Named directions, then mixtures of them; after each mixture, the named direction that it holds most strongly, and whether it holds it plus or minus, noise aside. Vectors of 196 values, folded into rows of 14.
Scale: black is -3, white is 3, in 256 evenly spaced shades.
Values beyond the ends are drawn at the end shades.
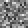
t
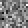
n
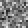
n, plus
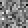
n, minus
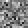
t, plus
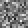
t, plus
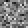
t, minus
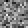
t, minus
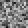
t, minus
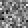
n, plus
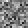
t, plus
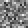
t, plus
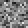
t, minus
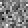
n, plus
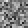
t, plus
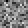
t, minus
